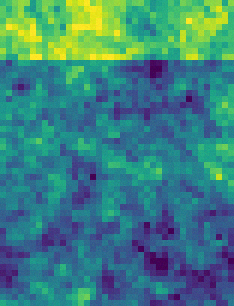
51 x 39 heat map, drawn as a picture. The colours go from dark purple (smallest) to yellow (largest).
Ninth with the lowest average: bottom right. Seam: horizontal, 20% of the way down, the top part higher. Grain: blotchy.
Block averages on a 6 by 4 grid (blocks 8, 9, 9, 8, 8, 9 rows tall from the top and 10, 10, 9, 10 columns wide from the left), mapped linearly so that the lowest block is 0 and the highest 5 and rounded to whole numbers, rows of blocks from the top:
4534 / 2312 / 2212 / 2122 / 1101 / 1100
